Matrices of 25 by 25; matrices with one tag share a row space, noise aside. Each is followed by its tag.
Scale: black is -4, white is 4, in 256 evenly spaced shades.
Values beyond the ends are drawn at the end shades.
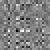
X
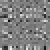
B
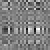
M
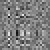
X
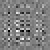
X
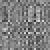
M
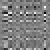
B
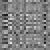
B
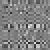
M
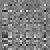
B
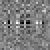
X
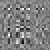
X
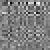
M
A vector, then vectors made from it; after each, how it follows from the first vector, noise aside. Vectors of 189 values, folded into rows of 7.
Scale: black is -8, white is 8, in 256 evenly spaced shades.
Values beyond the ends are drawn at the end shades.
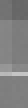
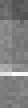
scaled up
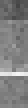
scaled up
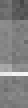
scaled up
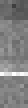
scaled up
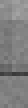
negated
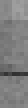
negated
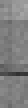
negated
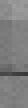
negated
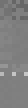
partly zeroed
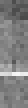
scaled up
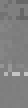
partly zeroed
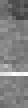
scaled up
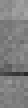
negated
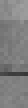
negated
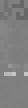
partly zeroed
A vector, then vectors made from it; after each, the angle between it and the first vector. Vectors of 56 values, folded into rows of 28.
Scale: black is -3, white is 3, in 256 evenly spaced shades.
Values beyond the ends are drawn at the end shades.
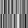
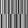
partly aligned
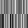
orthogonal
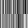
partly opposed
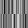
nearly parallel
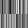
orthogonal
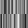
nearly parallel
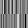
nearly parallel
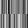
partly aligned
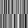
nearly parallel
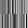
orthogonal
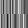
orthogonal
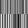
partly opposed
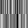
partly opposed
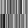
orthogonal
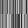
partly opposed
